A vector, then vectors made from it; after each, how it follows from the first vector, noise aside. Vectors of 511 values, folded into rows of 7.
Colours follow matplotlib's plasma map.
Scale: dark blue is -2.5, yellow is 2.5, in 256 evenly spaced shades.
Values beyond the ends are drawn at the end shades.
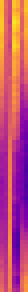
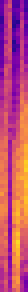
negated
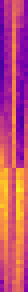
wrapped around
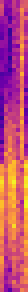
wrapped around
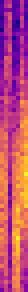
negated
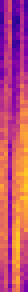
negated
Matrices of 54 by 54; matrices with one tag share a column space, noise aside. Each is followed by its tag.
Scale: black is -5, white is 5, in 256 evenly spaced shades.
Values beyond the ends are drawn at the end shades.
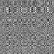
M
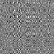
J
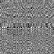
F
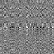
F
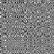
J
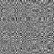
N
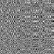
J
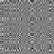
N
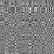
M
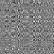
J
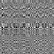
F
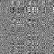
M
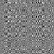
J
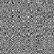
J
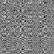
J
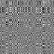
M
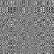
M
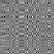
J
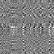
F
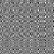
J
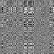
M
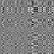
M
